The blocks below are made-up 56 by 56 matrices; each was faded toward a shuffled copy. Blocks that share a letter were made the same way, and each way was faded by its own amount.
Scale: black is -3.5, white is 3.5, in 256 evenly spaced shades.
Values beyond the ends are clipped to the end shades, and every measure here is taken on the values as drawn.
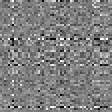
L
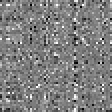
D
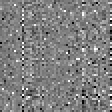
D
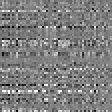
L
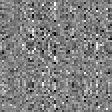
D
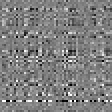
L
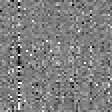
D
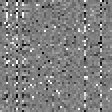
D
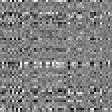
L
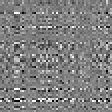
L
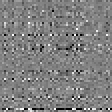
L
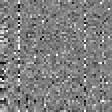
D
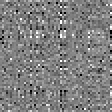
D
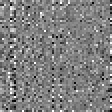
D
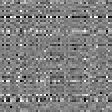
L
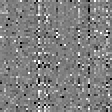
D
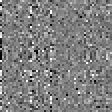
D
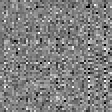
D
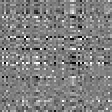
L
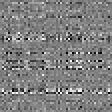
L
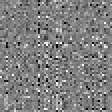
D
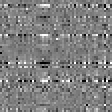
L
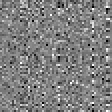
D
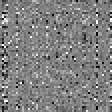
D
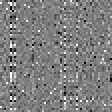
D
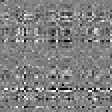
L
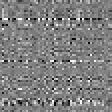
L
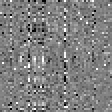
D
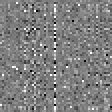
D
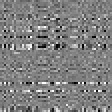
L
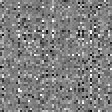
D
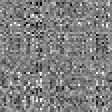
D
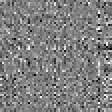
D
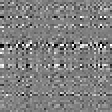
L
